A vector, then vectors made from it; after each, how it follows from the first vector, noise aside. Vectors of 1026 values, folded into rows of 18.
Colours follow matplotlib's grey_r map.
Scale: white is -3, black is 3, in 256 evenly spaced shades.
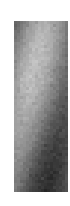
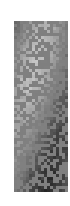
partly zeroed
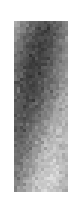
negated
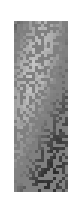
partly zeroed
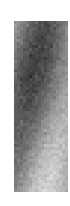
negated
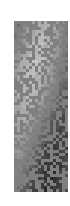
partly zeroed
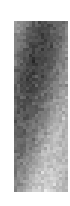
negated
